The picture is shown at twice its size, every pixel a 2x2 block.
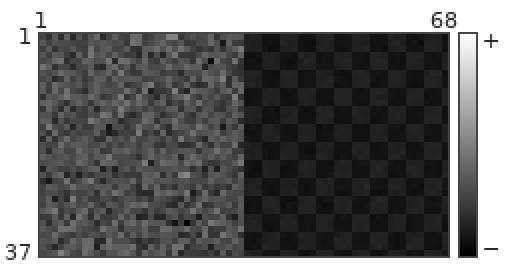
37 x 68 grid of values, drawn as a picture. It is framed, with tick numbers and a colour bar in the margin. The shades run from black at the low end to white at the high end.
The table splits into one row of 2 panels. Panel 1,1: low, fine-grained. Panel 1,2: very low, checkered, faint in contrast.
